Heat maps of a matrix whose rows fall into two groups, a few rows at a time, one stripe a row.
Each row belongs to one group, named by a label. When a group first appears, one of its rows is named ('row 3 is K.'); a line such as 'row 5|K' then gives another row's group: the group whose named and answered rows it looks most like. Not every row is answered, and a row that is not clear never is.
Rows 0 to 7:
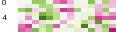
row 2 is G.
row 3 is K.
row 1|K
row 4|K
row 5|G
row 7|K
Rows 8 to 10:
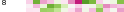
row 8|G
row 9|K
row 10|K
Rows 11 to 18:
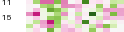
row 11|G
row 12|K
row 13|K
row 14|K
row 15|K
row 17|G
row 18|K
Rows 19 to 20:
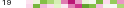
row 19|K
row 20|G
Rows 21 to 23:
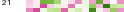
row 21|K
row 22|G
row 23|K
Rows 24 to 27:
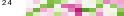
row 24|K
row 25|K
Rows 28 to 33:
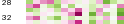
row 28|G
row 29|K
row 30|G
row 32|K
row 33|G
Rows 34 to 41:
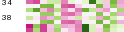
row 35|K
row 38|G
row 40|G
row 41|G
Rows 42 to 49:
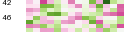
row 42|G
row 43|K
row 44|K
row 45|K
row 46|G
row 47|G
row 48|K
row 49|G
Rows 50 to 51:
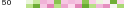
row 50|G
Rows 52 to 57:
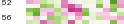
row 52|K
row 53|K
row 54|G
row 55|G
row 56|K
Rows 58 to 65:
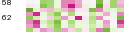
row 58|K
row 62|G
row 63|K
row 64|K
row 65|G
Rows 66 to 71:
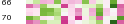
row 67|K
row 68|K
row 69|K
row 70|G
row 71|K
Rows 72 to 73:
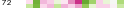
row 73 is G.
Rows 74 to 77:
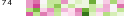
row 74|K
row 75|K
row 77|G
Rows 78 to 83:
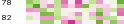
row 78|G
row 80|K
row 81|K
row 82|G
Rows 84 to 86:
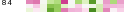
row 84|K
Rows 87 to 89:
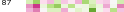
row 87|G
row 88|K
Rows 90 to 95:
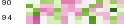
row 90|K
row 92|G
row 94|K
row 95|K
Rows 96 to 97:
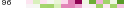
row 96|G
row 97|K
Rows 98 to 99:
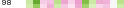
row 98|G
